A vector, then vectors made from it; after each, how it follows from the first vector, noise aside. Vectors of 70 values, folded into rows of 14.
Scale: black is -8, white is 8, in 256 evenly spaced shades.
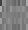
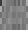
copied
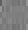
shrunk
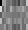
scaled up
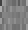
copied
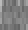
sign-scrambled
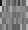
scaled up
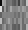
scaled up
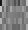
scaled up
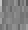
sign-scrambled
